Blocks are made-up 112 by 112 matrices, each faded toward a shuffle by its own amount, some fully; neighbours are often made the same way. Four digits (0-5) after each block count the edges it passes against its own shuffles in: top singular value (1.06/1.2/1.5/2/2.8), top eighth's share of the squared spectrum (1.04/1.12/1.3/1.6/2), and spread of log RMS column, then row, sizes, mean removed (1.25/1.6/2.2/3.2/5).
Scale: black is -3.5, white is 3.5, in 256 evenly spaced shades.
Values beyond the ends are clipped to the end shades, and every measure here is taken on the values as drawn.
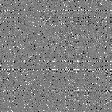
5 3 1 2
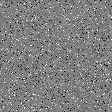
1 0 0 0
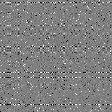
5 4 2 3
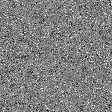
0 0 0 0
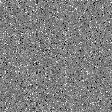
3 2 1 0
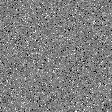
1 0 0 0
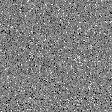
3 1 1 0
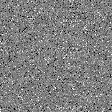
3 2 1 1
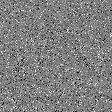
0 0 0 0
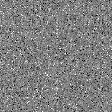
3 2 1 1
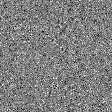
3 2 1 1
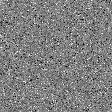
2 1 0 0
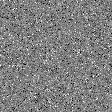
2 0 0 0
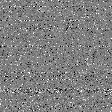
1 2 0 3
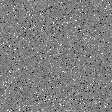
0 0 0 0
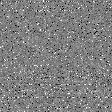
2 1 0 2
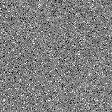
3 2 0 0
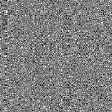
4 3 2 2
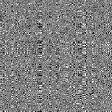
5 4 3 3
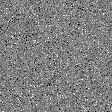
0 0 0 0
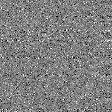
3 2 0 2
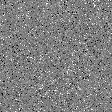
0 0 0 0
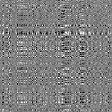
5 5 4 4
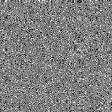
4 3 2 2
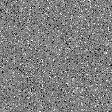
3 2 1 0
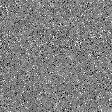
3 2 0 1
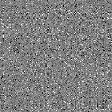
4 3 2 2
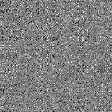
4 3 2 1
